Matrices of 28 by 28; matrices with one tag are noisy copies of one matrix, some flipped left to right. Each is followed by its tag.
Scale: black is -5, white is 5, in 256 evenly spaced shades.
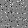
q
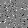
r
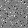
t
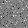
t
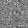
q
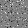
q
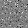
q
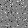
q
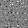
q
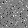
t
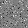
t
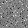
t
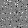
q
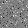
t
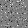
q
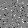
r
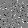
r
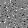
r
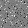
t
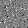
r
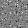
q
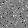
t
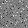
t
